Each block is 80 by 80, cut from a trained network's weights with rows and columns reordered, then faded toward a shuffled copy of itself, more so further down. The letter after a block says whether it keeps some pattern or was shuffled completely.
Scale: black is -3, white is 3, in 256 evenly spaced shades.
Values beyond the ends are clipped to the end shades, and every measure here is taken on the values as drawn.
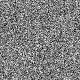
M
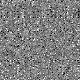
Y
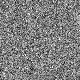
M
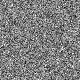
M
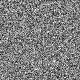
M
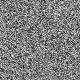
M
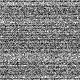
Y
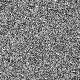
M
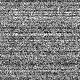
Y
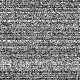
Y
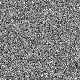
M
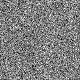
M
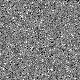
M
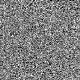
Y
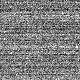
Y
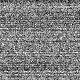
Y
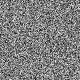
M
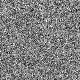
M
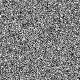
M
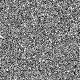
M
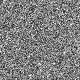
M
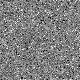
M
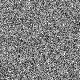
M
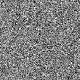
Y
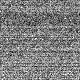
Y
